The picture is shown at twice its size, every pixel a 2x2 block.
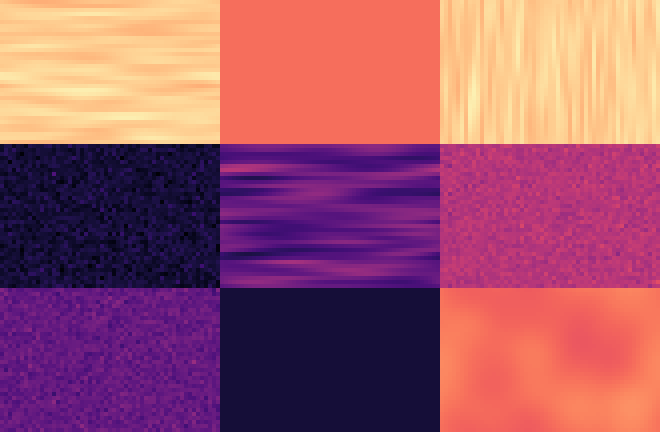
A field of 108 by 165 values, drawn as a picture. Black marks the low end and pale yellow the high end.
The table splits into 3 rows of 3 panels. Panel 1,1: very high, streaked across, faint in contrast. Panel 1,2: high, flat. Panel 1,3: very high, streaked downward, faint in contrast. Panel 2,1: very low, fine-grained, faint in contrast. Panel 2,2: low, streaked across. Panel 2,3: middling, fine-grained, faint in contrast. Panel 3,1: low, fine-grained, faint in contrast. Panel 3,2: very low, flat. Panel 3,3: high, smooth, faint in contrast.
